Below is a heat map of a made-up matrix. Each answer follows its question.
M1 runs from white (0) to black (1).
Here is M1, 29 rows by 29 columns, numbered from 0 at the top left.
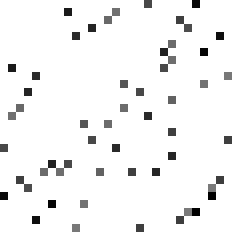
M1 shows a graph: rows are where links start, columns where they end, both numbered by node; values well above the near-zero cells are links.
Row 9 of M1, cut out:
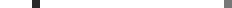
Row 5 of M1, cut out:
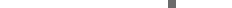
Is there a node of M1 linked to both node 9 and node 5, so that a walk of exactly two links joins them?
no
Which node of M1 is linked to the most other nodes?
node 21
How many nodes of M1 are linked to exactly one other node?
5
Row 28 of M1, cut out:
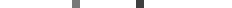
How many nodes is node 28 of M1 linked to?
2
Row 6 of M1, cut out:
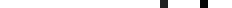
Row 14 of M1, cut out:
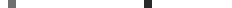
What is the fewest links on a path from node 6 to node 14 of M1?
4
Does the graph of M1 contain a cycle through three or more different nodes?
yes
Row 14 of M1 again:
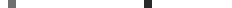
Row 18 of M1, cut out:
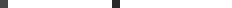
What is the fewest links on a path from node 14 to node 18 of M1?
1
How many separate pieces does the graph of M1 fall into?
2
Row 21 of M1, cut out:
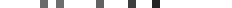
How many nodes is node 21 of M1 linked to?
5
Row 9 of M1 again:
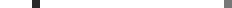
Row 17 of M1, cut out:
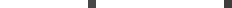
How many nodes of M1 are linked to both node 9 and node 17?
1
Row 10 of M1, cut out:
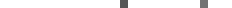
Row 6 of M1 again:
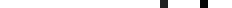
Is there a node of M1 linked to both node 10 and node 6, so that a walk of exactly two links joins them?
yes
